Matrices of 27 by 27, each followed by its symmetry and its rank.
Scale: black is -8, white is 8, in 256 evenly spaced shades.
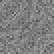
symmetric, full rank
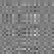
neither, rank two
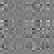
neither, rank two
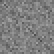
symmetric, full rank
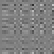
neither, rank two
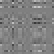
neither, rank two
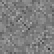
symmetric, full rank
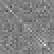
symmetric, rank five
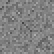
symmetric, full rank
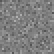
symmetric, full rank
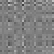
neither, rank two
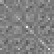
symmetric, rank five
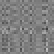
neither, rank two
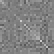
symmetric, rank five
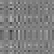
neither, rank two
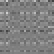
neither, rank two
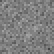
symmetric, full rank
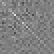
symmetric, rank five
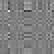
neither, rank two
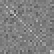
symmetric, rank five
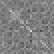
symmetric, rank five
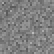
symmetric, full rank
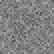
symmetric, full rank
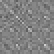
symmetric, rank five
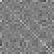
symmetric, rank five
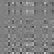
neither, rank two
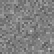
symmetric, full rank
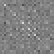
symmetric, rank five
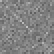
symmetric, full rank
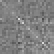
symmetric, rank five
